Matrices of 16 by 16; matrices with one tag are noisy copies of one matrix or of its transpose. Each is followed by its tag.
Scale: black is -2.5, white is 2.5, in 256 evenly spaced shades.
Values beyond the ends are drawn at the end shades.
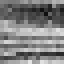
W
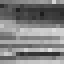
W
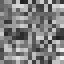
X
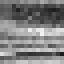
W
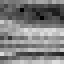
W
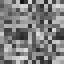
X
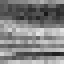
W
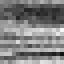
W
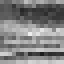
W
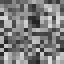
X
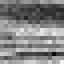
W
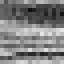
W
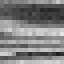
W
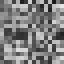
X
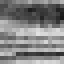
W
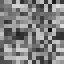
X
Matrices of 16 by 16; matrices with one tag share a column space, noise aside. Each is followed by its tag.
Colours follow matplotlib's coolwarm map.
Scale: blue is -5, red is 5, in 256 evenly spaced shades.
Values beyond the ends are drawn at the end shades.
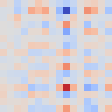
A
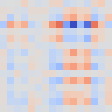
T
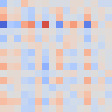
T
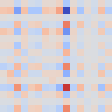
A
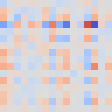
T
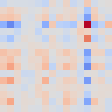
T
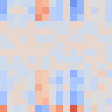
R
